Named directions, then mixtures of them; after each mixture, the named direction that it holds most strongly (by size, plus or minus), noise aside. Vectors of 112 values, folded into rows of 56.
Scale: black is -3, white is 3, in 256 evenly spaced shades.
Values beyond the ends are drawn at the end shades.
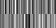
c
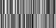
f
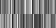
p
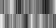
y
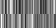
f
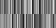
p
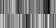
y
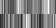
y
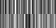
c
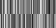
f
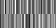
c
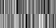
c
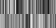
y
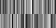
p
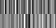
c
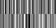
c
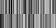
p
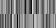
p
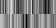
y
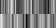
y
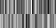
c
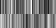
p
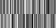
p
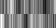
y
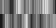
y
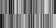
y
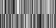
f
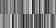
p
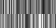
c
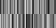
p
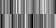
y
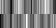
y
